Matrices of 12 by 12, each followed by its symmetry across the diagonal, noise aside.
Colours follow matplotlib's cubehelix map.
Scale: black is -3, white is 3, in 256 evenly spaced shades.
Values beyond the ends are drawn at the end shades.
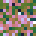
neither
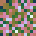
symmetric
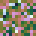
symmetric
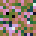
neither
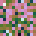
neither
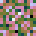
symmetric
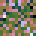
neither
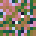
symmetric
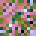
symmetric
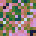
symmetric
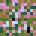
neither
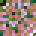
symmetric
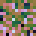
neither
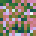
neither
